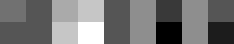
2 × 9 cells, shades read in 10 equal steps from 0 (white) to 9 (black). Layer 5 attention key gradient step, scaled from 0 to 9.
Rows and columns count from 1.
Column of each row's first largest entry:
7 7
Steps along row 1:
up down down up down up down up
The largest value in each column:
6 6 3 2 6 4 9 4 8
